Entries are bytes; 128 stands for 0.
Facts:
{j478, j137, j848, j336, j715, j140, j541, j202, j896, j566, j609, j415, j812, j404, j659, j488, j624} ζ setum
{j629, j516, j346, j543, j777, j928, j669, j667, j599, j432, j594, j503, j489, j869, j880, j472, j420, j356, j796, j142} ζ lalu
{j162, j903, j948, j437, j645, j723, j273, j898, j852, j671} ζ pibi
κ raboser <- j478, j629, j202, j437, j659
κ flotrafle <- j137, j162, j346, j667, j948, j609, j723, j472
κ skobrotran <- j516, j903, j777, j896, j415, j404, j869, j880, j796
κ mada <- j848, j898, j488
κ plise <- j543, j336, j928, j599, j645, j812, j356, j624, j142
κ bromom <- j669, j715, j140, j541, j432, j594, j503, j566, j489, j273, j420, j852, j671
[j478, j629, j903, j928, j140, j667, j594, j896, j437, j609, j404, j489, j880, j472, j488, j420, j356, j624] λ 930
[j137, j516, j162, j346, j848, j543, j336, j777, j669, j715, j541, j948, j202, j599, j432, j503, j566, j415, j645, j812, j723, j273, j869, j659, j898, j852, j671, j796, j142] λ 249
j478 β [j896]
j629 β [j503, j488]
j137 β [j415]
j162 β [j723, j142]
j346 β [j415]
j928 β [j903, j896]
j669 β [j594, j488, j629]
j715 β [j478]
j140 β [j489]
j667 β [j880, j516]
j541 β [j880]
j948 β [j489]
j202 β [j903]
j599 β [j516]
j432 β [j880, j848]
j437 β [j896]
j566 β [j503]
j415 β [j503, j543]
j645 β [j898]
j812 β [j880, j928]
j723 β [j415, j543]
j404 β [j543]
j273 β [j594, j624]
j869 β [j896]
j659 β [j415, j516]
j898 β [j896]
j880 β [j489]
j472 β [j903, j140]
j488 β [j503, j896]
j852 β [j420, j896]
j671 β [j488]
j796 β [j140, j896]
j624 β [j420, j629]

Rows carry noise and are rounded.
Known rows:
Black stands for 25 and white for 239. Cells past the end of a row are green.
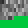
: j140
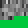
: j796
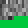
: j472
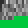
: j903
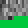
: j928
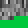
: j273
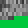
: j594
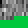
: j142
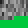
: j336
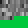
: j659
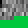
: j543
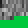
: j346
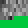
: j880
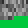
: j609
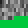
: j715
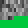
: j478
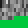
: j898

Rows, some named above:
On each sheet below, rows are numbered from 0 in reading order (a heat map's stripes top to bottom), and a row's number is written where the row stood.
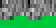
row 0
j346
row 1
j142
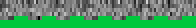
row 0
j629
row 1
j432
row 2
j566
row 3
j594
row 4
j273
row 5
j437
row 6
j503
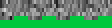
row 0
j599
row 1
j404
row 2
j346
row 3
j488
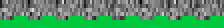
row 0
j346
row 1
j516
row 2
j948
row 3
j869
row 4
j356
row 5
j415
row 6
j852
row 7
j669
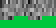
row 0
j796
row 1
j848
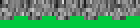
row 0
j137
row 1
j777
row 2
j852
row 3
j346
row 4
j624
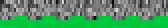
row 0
j896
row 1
j420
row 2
j202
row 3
j667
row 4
j543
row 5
j671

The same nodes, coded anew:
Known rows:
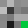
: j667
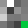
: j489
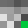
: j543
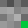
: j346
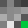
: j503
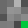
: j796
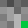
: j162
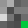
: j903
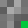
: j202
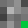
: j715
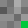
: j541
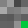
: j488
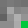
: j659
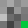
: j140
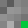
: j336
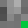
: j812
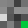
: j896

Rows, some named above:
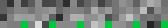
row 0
j669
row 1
j503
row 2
j669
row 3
j415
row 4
j599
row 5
j472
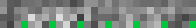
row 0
j624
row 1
j516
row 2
j543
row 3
j609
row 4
j659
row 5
j137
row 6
j478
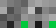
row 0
j437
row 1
j667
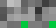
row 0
j432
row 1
j594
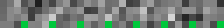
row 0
j796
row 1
j273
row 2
j488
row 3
j948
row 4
j420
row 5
j356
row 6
j896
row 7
j869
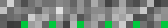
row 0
j928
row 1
j516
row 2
j404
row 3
j777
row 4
j142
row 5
j629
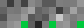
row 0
j671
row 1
j437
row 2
j848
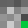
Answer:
j415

